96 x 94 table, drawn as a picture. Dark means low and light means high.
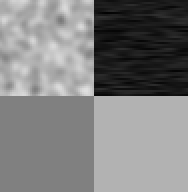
It is made of 2 by 2 panels. Panel 1,1: high, blotchy. Panel 1,2: very low, streaked across, faint in contrast. Panel 2,1: middling, flat. Panel 2,2: high, flat.
